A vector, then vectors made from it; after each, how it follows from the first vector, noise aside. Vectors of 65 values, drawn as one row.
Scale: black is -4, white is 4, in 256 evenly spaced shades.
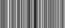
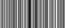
reversed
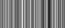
wrapped around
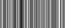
wrapped around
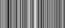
negated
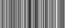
reversed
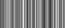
wrapped around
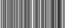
wrapped around
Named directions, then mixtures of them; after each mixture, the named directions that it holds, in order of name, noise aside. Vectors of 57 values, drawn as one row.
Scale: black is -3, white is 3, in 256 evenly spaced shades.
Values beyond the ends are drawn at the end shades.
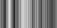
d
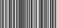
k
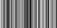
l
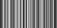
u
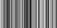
l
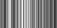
d, u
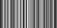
u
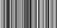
l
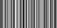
k, u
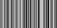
l, u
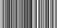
k, l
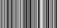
l, u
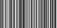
k, u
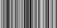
l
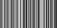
l, u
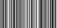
d, k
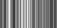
d, u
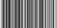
u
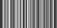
u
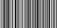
k, u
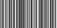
k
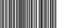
k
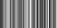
l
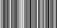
d, l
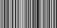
k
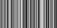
l, u
